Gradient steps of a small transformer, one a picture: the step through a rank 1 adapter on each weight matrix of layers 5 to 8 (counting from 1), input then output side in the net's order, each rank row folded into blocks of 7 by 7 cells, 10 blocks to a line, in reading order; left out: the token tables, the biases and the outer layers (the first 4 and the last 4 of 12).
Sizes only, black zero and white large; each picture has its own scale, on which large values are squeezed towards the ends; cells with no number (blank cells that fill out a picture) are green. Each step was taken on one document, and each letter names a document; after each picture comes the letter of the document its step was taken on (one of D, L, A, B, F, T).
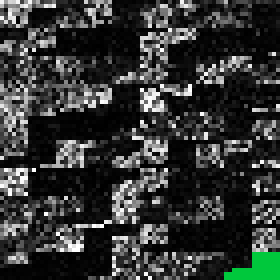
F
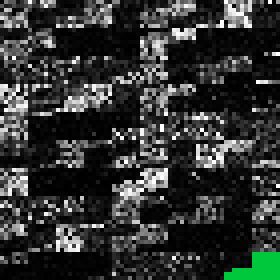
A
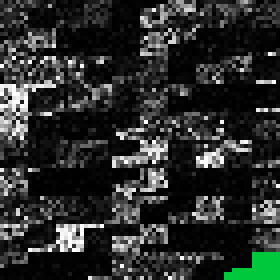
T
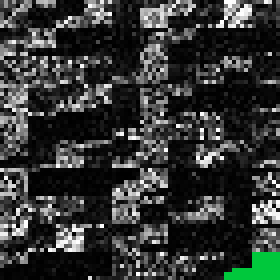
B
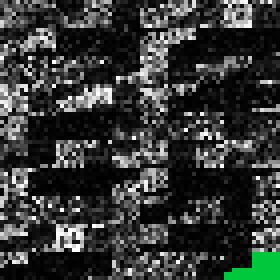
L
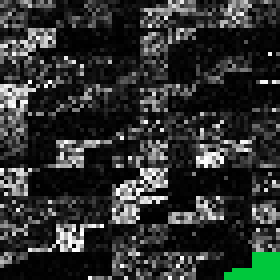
T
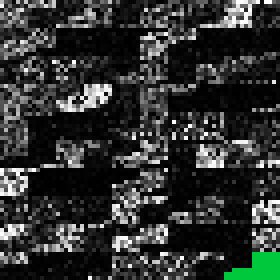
L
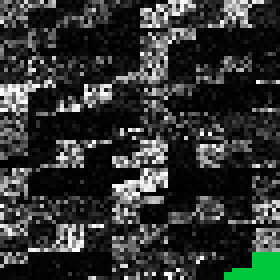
T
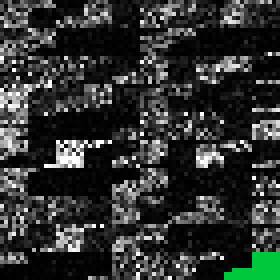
B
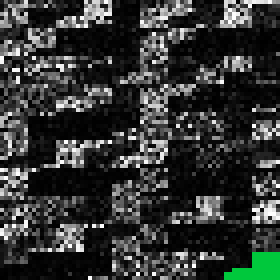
B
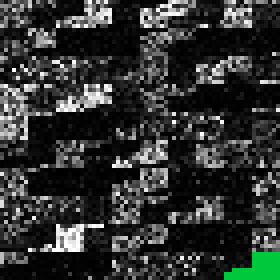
L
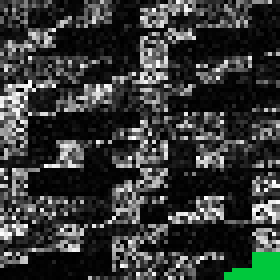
B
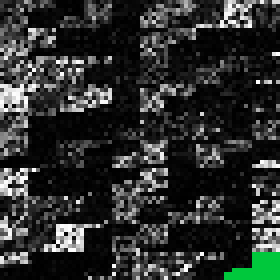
F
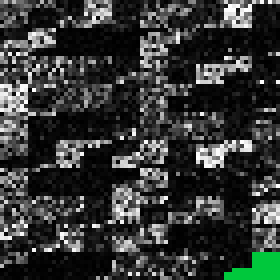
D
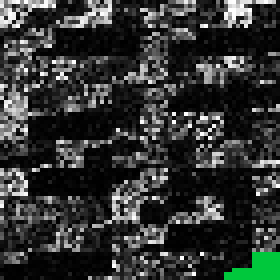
L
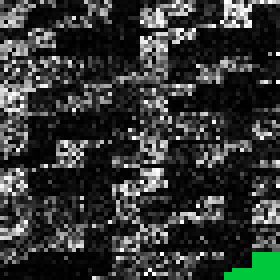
D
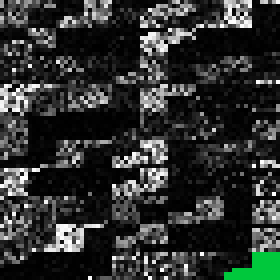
F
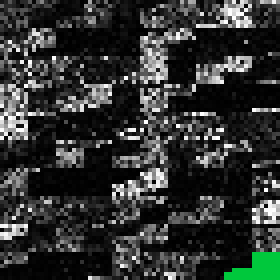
T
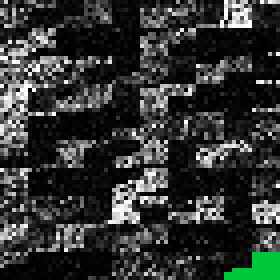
D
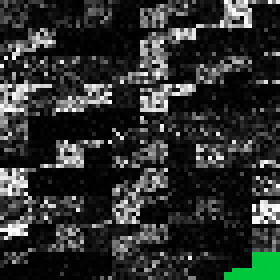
A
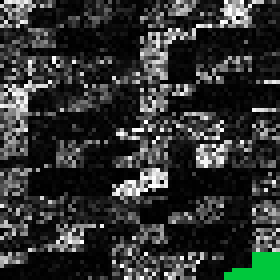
T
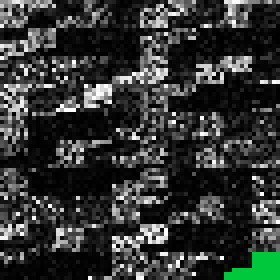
L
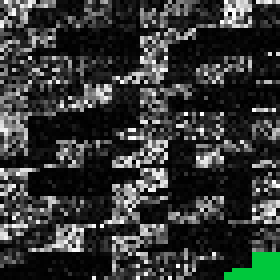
B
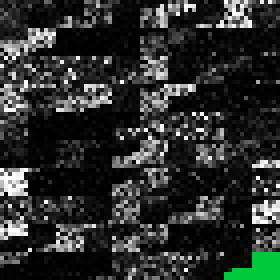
A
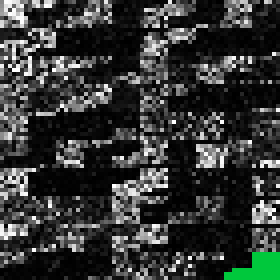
L
